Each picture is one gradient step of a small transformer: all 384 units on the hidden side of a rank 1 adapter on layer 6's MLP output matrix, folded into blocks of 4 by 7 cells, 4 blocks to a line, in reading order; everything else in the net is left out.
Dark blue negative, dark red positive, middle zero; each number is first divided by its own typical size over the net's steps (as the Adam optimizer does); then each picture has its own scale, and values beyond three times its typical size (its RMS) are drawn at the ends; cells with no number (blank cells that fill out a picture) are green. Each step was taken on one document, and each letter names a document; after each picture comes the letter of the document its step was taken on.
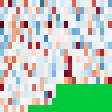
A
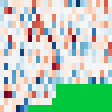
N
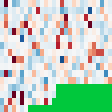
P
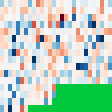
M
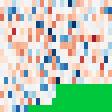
N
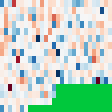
M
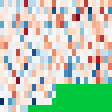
A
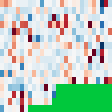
M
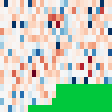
P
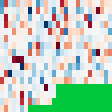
P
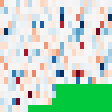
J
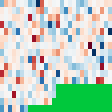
M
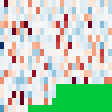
P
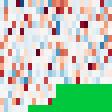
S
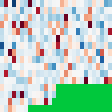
P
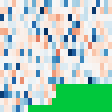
N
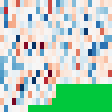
S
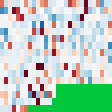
N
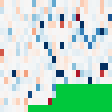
J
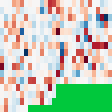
S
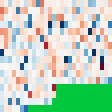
M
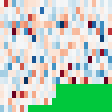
M
